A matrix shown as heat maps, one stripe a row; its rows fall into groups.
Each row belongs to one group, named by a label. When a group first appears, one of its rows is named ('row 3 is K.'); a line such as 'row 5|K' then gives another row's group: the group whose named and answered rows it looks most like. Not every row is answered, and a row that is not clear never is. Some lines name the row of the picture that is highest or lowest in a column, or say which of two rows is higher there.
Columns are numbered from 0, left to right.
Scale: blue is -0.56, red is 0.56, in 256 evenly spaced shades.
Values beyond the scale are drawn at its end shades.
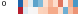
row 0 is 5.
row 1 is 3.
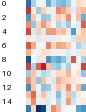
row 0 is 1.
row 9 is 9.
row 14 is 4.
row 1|3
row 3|9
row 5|3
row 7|9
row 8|1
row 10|5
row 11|3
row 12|5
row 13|4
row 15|5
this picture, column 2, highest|9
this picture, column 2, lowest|15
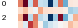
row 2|4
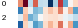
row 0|4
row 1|5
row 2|5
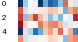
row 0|1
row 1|3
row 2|9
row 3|3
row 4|5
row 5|3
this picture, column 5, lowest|0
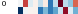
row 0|4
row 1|1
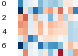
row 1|5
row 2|4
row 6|1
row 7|4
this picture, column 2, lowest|5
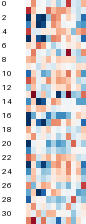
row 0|4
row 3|5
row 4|3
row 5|5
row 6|9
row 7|4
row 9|3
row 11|3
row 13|4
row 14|5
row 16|1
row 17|5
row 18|9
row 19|4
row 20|1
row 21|1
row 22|3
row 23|5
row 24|5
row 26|9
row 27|5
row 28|1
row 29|4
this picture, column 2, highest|6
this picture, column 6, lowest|13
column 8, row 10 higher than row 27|Yes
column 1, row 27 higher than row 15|Yes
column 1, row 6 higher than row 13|No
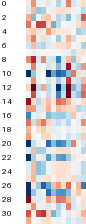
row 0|4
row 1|5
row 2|9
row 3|9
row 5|4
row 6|5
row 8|4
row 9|4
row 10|1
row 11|4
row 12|4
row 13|4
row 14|3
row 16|1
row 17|9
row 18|9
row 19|9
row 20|1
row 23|5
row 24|5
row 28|3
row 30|9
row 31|9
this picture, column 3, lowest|26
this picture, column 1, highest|12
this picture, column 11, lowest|26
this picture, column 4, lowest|10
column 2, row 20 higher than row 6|Yes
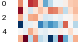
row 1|3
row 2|9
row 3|1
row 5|4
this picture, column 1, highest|5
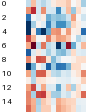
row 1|4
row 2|1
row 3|1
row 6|4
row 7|1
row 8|9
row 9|1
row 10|9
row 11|9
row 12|4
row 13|9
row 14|3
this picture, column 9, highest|2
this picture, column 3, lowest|4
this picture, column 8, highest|6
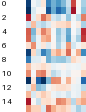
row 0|1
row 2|9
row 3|5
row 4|9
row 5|9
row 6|4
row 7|5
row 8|1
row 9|9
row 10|9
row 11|5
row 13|9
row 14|3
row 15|3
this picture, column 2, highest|10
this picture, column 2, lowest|11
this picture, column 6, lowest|1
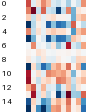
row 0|9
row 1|4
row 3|1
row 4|3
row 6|4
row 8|3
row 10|3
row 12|4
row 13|4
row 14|5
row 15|5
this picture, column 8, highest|13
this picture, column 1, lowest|5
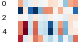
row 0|3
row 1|5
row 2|3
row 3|4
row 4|4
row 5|9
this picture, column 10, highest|0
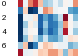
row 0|9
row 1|5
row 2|1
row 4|1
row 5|1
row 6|5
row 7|3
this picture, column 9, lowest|7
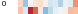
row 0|9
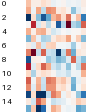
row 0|9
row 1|3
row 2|5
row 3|4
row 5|5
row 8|1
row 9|9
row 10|9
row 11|3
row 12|3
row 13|5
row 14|9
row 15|5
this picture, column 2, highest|14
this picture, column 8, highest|3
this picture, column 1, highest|7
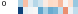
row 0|5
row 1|1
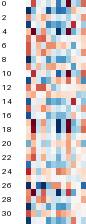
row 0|4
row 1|1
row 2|9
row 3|1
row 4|4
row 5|9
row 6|3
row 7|9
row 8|1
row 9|3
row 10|4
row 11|5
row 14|1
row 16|1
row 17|4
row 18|4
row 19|4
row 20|5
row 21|4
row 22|4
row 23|1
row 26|5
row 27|4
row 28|9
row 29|1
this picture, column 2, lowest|26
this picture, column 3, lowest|26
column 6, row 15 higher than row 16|Yes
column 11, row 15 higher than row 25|Yes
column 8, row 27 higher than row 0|No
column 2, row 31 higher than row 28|No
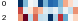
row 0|1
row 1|9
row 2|4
